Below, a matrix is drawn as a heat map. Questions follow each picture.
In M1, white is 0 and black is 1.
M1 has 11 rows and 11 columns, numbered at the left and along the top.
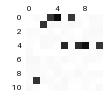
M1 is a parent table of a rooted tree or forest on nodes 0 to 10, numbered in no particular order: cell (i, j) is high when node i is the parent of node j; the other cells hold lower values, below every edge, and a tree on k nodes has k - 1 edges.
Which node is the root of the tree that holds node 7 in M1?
0
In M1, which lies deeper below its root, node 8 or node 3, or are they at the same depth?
node 8
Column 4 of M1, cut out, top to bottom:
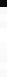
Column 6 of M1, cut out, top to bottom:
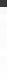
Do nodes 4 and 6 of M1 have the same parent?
yes
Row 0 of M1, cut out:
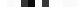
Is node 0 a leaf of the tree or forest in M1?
no
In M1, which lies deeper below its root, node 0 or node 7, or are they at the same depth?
node 7
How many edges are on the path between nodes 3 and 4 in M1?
2
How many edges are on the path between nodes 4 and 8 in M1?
1
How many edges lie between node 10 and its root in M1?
2
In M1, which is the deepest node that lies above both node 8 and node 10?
4
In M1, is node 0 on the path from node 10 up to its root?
yes
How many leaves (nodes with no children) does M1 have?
7
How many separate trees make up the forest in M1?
2
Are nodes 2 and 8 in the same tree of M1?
no
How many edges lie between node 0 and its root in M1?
0
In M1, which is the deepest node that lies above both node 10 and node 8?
4
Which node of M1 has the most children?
4
